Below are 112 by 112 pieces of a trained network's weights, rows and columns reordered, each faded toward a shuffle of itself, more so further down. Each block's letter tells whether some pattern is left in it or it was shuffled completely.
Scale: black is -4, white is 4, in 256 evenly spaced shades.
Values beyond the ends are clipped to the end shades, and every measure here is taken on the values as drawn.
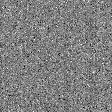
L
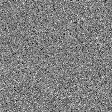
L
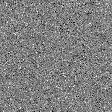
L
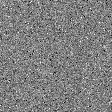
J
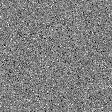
J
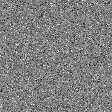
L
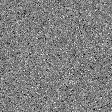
J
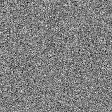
L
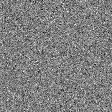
J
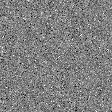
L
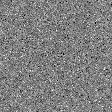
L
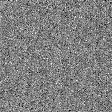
L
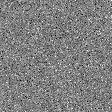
J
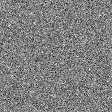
J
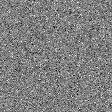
L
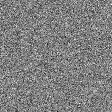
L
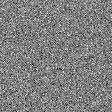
L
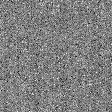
L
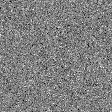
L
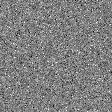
J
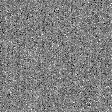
L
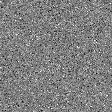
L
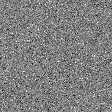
J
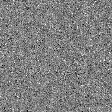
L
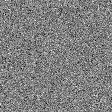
J
